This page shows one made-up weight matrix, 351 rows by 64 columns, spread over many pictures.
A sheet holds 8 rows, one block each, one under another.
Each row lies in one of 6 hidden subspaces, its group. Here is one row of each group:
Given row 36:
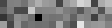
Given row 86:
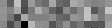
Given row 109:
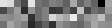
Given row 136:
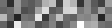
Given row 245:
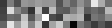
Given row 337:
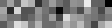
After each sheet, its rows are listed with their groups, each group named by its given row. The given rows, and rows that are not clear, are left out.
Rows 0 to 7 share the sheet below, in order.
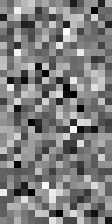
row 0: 245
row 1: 136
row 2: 245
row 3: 136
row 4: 36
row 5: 136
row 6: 337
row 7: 245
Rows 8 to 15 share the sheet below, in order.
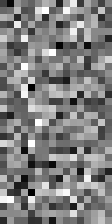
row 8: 136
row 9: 109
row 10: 337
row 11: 109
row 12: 136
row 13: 109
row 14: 337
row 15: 109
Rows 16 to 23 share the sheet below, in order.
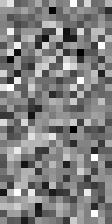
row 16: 109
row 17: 136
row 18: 136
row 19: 109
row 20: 109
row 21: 245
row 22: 337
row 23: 245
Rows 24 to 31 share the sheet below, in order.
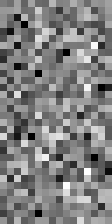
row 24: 86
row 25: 136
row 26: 36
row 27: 337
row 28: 337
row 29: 245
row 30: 337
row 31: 36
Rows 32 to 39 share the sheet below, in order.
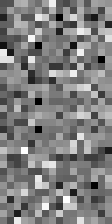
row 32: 245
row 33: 36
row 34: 109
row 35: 36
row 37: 109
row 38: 245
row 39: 136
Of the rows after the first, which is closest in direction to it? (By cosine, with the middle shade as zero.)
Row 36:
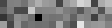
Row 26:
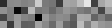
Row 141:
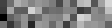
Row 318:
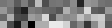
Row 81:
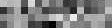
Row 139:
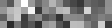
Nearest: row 26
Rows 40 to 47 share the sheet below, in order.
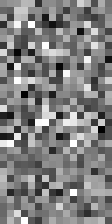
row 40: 337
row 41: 337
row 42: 337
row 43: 86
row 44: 136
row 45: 109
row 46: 245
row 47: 86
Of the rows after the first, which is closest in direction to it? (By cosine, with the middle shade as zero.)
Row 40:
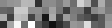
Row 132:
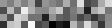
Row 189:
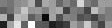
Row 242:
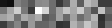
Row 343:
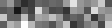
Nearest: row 189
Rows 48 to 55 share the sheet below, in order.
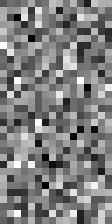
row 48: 86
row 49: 36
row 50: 136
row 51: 337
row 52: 245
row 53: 337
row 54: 245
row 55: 86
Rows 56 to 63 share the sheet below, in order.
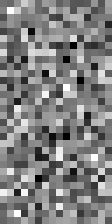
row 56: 245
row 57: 109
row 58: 86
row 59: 136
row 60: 337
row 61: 245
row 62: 136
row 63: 86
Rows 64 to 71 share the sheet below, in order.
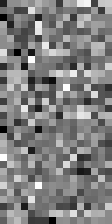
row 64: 36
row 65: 337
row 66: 109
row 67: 86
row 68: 36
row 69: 36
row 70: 36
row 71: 109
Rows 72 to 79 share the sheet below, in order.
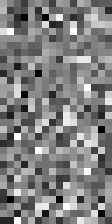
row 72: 245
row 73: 109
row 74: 36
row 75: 86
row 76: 136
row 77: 136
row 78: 337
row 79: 136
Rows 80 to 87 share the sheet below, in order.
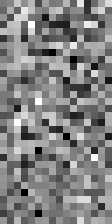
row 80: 337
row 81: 109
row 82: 245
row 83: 36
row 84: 245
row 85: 245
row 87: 36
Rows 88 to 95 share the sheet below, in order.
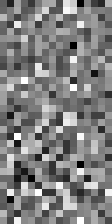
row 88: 136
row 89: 86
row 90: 245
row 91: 109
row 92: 136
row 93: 136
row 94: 245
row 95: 136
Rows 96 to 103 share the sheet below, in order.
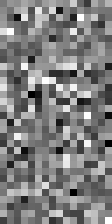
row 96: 86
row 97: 109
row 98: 109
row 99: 36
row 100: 337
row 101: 337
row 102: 245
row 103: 245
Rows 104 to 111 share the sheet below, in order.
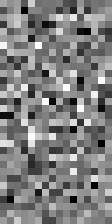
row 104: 109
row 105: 36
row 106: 86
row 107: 86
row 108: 109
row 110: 245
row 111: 109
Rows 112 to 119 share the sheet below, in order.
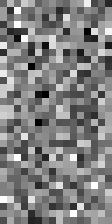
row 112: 337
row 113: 86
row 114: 36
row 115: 136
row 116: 136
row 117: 86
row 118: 245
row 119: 109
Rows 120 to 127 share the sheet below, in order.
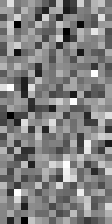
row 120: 136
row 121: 136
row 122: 245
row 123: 109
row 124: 86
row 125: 337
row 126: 136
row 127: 86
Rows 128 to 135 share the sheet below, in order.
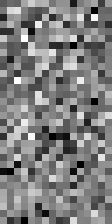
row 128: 245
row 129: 109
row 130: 136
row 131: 245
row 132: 337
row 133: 136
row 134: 109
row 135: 245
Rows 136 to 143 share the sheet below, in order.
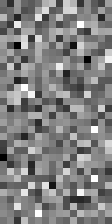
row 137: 86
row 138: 337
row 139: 245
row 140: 245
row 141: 36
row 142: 86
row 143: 36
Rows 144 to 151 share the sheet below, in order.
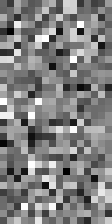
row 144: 136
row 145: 136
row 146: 109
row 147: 36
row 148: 109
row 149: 109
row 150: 86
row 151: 86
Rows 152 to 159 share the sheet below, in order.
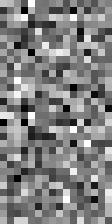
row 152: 109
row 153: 337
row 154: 337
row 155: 245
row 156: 109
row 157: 86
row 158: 245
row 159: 136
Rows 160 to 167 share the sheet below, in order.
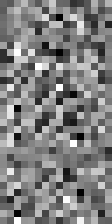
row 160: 245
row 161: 337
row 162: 136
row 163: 136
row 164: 136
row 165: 109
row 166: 136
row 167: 136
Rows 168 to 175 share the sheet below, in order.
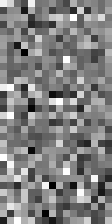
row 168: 109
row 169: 86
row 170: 136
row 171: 109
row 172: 109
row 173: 36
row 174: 86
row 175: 337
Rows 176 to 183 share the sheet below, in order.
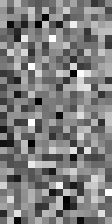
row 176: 245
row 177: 86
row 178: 36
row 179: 36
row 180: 36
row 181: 109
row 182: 245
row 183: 136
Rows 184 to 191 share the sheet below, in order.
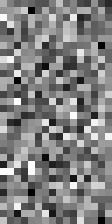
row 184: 36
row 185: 136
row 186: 136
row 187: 86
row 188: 245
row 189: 337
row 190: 109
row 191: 86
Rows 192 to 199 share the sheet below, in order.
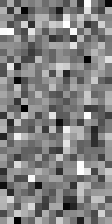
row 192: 337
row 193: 109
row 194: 337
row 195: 86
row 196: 337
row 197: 136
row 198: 36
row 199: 136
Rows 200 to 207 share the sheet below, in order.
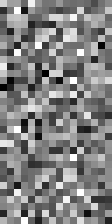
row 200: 109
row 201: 136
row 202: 245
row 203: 109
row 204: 86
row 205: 109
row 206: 136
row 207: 86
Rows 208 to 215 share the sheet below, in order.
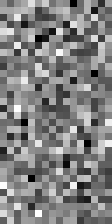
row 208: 245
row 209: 136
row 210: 245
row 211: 337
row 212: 86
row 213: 337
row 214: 36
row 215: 36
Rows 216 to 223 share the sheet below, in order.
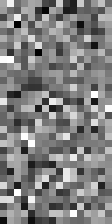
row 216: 136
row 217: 245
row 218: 109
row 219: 245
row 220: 245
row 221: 109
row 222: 136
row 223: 109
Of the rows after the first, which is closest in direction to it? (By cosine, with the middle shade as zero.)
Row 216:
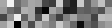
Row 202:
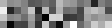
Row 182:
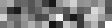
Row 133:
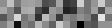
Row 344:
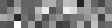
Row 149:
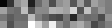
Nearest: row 133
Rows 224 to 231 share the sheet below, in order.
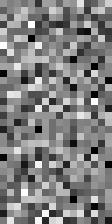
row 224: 337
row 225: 36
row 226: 245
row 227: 245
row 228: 36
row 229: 245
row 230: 245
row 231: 245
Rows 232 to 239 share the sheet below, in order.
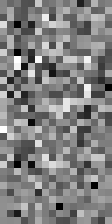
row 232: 337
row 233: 337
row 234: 86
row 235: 337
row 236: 36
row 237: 337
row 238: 245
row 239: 86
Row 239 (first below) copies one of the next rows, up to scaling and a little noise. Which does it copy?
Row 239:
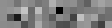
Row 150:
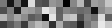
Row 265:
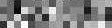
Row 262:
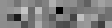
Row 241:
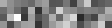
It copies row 262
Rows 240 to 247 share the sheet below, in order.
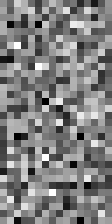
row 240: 245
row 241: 86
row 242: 136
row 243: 245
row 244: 136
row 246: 109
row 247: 136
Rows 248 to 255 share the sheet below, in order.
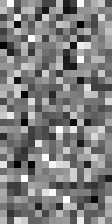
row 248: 136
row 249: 36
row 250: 136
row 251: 86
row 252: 109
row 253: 337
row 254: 109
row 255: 136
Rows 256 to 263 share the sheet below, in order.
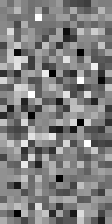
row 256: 36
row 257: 136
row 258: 86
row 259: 245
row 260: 109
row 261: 86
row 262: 86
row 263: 86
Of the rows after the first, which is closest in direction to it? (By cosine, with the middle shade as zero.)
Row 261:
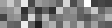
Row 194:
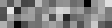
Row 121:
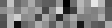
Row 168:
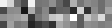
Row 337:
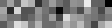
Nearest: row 337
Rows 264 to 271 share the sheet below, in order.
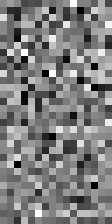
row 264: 245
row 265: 86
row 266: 86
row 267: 86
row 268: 109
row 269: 136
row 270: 245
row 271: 36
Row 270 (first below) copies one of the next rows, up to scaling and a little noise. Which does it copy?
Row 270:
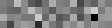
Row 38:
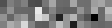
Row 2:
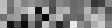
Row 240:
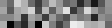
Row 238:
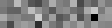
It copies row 238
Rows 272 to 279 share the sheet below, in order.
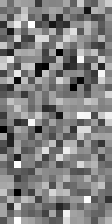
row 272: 337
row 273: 136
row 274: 136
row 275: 109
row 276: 36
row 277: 136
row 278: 337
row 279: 337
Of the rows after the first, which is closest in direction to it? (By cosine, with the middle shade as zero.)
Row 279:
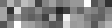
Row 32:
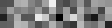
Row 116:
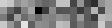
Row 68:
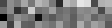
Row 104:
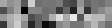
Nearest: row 104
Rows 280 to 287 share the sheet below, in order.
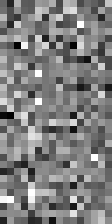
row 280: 136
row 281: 86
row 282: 36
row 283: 36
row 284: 109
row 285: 245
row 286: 109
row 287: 109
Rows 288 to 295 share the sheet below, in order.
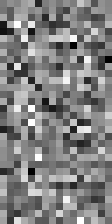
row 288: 337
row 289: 109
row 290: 337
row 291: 337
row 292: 36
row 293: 36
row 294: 109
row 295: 136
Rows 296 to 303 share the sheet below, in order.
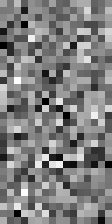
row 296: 86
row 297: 36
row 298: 337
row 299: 245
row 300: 136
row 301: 245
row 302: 245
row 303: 86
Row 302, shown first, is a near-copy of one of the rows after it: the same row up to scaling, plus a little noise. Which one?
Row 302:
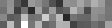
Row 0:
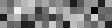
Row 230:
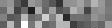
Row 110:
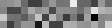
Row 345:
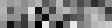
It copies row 230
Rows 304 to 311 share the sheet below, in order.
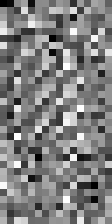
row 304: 109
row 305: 245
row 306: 136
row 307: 136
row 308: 136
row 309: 36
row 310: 36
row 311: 136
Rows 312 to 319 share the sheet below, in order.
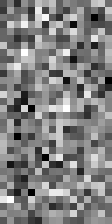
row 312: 245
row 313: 245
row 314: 245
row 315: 337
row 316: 337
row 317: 245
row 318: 337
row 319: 109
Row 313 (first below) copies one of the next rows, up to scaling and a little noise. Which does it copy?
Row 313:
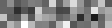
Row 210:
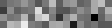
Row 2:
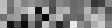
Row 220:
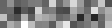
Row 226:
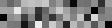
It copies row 220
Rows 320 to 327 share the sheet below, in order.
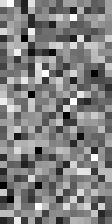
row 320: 109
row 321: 109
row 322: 245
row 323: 36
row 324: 136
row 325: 245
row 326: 36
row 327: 136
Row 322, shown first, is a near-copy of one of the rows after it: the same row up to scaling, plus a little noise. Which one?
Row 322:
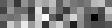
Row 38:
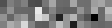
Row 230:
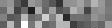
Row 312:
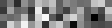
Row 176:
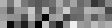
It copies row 312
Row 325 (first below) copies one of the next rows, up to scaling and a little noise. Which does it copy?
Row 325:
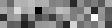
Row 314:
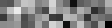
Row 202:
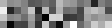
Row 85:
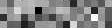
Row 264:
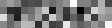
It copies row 85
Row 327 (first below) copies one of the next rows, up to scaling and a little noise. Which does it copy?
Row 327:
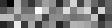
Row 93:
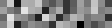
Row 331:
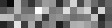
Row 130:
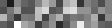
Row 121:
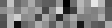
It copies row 331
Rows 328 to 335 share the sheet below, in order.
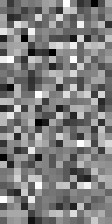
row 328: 136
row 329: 109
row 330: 109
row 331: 136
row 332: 136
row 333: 36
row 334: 36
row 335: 109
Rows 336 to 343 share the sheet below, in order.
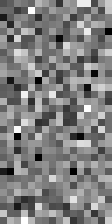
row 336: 36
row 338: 245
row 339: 86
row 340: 136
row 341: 36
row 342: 109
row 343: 245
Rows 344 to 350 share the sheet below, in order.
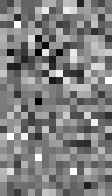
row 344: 136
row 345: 245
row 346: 245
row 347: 36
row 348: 86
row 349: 36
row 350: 109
